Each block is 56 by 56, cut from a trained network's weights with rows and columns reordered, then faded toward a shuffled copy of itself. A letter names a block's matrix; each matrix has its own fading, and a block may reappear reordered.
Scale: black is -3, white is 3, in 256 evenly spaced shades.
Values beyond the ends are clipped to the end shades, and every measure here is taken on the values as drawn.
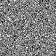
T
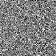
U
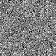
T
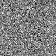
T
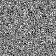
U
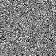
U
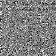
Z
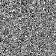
U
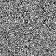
U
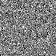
T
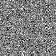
T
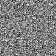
U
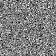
T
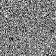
U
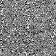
Z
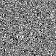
T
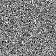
T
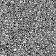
T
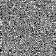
Z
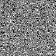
Z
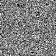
T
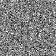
U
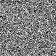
T
